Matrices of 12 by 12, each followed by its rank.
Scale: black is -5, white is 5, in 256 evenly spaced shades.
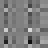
one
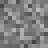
full rank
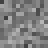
full rank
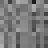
two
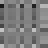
one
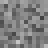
full rank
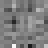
two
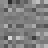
two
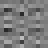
two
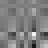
one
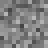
full rank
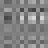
one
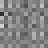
two
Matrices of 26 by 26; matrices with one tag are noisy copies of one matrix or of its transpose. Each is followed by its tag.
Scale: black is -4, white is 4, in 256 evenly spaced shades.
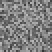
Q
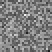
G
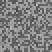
G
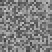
G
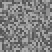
Q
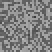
Q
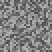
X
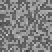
X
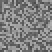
Q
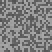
G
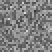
X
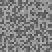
G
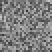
Q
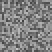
Q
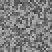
X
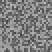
G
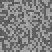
Q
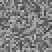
X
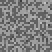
G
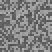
X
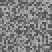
G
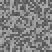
X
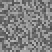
Q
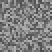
Q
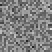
G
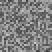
G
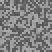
X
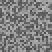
G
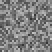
X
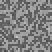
X
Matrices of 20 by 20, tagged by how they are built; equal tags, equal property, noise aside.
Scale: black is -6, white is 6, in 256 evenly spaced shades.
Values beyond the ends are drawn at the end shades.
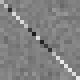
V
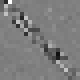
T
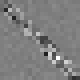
T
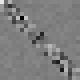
T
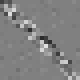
T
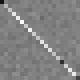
V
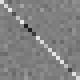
V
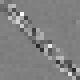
T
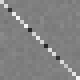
V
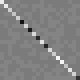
V
